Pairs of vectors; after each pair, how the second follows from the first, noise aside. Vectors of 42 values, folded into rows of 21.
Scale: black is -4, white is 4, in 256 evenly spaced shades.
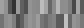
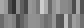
copied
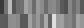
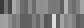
sign-scrambled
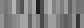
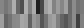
copied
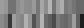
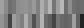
copied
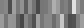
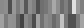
copied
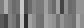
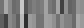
copied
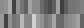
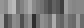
sign-scrambled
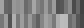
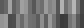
sign-scrambled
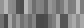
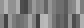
sign-scrambled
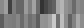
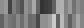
copied
